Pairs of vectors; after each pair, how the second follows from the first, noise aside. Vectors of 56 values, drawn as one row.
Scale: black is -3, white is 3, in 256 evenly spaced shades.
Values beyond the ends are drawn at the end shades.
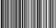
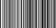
negated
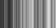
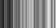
copied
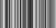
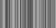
shrunk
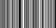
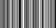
copied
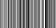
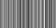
shrunk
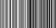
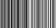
negated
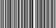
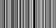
negated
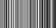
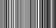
copied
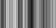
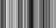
copied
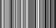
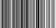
negated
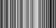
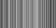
shrunk
